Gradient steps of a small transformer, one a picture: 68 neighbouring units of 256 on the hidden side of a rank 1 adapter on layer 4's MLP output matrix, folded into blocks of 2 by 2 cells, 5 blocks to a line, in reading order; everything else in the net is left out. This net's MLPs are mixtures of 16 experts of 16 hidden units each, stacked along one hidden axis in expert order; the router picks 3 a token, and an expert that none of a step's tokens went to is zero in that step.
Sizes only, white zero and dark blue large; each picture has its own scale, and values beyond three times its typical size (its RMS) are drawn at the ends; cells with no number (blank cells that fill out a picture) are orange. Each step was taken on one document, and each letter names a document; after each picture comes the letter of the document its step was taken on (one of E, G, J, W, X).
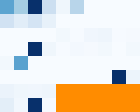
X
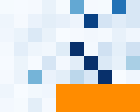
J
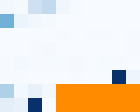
X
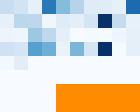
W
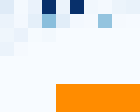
W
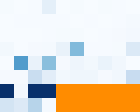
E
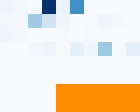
W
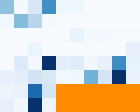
X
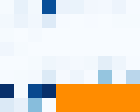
E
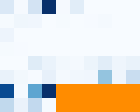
E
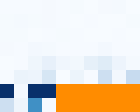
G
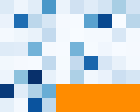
J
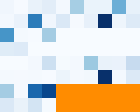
J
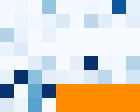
G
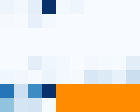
E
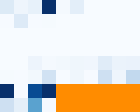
E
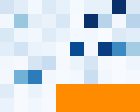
J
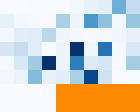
J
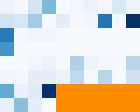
G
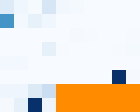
X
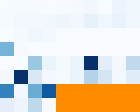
G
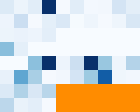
G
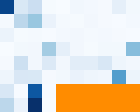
X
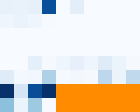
E
